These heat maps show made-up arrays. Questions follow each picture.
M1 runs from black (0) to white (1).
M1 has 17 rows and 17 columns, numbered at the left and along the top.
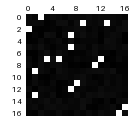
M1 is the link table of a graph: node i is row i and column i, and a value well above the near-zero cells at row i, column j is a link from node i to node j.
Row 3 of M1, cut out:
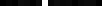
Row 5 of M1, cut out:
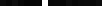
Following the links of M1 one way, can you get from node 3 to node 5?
yes
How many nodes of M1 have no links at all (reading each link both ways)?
4
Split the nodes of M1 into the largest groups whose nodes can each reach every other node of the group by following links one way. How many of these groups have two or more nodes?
5
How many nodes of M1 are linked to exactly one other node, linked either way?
11
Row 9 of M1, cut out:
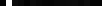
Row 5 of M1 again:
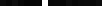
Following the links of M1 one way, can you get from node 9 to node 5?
no
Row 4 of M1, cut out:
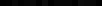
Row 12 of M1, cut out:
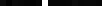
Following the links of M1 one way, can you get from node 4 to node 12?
no
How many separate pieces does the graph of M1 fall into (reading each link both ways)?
9
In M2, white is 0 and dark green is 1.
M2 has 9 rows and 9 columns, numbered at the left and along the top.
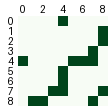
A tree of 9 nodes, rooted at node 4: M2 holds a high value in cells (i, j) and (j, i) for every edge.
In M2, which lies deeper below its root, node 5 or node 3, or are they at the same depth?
node 3
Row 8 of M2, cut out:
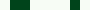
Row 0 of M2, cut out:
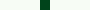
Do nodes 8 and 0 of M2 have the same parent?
no
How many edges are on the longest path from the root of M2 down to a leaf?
3
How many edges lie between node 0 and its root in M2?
1
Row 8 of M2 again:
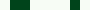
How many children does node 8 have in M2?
2
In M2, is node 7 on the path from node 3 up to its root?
yes
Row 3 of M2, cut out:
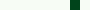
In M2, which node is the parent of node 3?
7
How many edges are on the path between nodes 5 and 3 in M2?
3
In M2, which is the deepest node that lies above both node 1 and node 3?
7
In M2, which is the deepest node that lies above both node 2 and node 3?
7
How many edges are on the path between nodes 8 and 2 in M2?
1
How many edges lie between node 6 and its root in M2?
1
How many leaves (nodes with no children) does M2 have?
6
